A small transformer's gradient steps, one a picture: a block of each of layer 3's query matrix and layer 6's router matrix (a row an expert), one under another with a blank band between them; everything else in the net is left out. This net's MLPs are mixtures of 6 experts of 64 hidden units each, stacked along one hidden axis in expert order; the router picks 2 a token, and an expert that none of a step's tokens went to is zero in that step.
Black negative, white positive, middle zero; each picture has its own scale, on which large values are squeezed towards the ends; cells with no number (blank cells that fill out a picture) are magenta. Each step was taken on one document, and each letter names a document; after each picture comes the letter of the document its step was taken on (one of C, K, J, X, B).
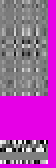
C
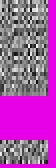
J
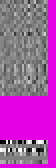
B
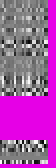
C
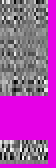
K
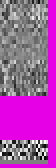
K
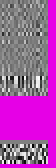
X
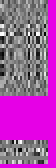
B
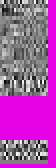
K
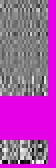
X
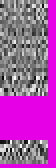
K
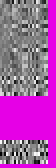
J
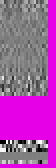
B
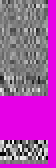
K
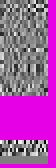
B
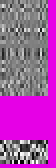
X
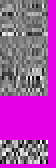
B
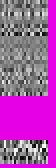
X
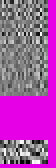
X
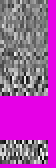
J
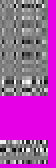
C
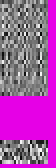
X
